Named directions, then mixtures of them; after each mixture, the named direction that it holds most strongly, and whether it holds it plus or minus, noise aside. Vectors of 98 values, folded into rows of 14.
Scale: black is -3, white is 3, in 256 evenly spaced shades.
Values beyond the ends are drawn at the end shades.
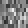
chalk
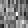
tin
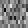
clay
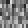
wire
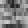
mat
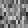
clay, minus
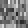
tin, minus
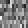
wire, plus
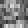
mat, minus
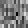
tin, minus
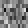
clay, plus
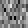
clay, plus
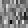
chalk, minus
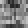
mat, plus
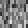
wire, plus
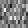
clay, minus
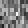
tin, plus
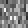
clay, minus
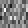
clay, minus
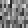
wire, minus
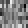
wire, plus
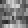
mat, minus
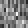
tin, plus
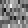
clay, plus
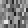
chalk, minus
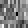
tin, minus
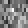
chalk, plus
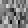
chalk, minus
